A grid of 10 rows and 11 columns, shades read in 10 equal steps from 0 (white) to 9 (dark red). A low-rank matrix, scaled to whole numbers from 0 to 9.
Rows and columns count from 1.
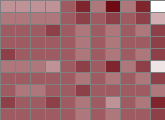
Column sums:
58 55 55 57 60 59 59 59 58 60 52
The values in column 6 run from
5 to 8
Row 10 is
6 6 6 6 6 5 6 5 6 6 7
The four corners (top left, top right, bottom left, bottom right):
4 0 6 7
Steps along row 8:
down same up same up down same same same down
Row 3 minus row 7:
0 0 0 1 0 0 0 0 0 0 0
